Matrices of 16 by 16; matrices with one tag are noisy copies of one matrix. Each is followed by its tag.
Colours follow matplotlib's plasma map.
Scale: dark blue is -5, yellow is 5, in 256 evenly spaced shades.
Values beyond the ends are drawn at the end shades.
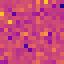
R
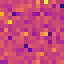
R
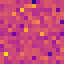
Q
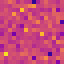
Q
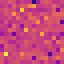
Q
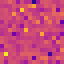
Q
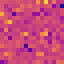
R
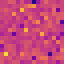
Q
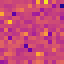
R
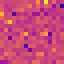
R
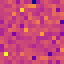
Q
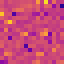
R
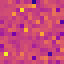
Q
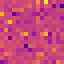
R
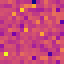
Q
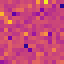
R
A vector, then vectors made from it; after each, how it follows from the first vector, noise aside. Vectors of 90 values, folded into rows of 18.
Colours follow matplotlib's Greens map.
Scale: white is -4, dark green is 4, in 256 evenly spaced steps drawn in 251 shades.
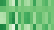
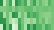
sign-scrambled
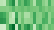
negated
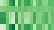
negated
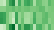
negated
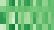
negated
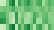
negated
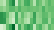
negated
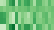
negated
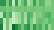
sign-scrambled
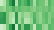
negated
